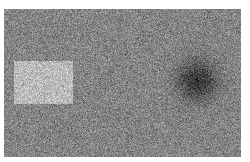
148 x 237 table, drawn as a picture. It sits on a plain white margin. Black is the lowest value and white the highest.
Dips: one, in the middle right. Ninth with the lowest average: middle right. Odd patch: higher, in the middle left. Stripes: none.
